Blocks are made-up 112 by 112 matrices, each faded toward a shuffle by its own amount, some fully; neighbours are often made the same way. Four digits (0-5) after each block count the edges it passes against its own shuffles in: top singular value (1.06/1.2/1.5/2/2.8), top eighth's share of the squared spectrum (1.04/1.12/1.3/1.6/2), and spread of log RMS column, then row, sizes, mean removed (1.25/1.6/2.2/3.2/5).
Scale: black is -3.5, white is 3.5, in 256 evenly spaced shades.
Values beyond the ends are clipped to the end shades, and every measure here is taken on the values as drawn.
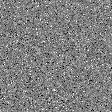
0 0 0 0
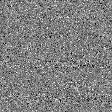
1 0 0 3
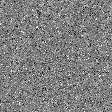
0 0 0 0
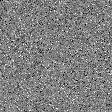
0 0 0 0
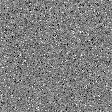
0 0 0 0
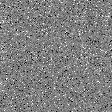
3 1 0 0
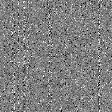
3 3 3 0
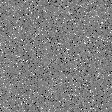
0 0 0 0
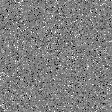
3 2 1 0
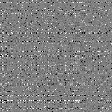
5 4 2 3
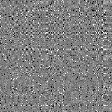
5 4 3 3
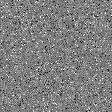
3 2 0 0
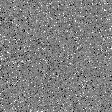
2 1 0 0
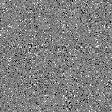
4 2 1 1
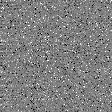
3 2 0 0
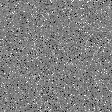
2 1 0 0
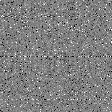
4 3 0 2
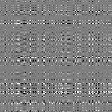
5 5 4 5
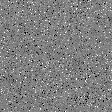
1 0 0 0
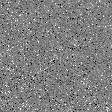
1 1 0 0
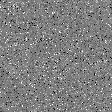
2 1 0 0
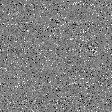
3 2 0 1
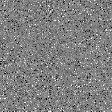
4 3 1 2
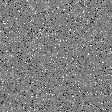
2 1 0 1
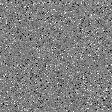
2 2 0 1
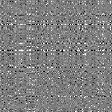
5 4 3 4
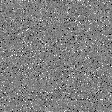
3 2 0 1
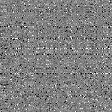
4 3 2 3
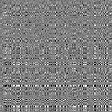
5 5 4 4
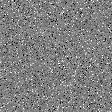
0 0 0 0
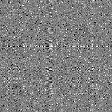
4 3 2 2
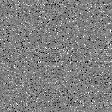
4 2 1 1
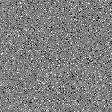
3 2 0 1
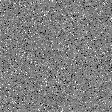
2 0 0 0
